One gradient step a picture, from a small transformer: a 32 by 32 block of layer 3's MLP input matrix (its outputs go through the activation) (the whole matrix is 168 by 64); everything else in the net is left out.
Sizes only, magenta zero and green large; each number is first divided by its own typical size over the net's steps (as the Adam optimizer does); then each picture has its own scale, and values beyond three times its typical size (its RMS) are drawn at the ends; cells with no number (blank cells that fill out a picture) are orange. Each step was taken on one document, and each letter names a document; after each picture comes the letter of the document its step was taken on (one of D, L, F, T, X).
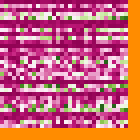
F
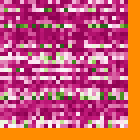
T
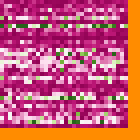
T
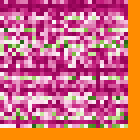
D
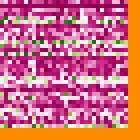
D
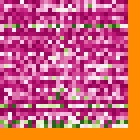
T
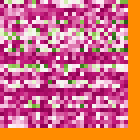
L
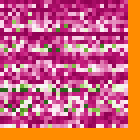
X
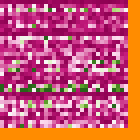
X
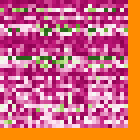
T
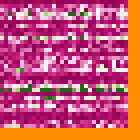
X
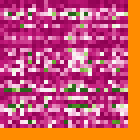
X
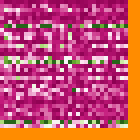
T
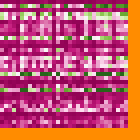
F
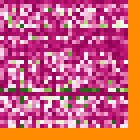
X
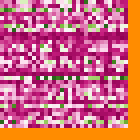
T
